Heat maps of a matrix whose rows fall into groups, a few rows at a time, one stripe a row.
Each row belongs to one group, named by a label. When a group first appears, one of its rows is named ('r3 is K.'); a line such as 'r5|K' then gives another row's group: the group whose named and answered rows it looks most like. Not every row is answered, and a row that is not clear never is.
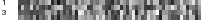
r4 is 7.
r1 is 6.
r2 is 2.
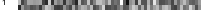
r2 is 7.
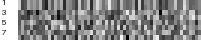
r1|6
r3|7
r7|7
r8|6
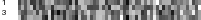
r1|7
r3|6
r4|6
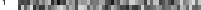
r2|2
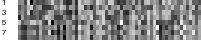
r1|7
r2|2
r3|7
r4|7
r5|6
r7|6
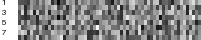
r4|6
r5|2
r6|6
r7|2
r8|2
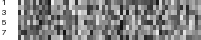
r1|2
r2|2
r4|7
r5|2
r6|7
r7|6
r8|2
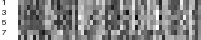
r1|7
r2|7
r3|7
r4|7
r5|7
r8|2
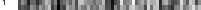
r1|7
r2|6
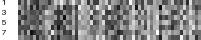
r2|7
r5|7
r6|6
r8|7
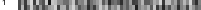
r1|2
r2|2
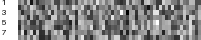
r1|7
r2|2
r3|6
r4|2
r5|7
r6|7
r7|2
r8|2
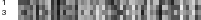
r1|6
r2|7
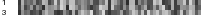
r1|2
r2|2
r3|7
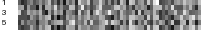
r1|6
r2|2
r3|6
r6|6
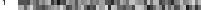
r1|6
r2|2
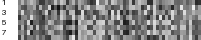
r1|2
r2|6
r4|2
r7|7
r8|2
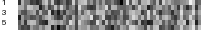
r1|7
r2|2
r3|6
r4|7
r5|2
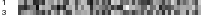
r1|2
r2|6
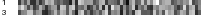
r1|7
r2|2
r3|2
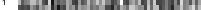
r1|6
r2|6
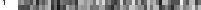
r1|7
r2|6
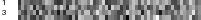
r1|7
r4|7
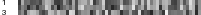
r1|7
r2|7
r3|2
